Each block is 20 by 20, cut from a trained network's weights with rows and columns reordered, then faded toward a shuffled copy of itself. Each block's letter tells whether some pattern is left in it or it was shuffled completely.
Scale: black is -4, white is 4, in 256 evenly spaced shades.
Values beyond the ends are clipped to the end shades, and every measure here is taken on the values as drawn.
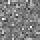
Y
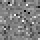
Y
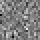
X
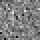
Y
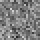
Y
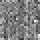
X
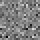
X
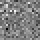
X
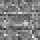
X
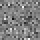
X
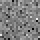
Y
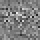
X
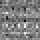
X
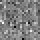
X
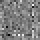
X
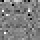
X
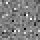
Y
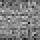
X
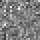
X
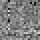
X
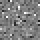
Y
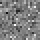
Y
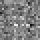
X
